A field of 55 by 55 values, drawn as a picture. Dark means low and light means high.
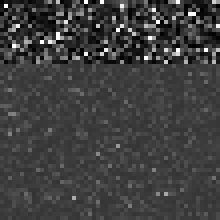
Neither half mirrors the other. The grain is fine, like static. No overall slope runs across the table. The values are skewed, with a long tail toward high values. The bottom part is calmer, past a seam about 30% of the way down.
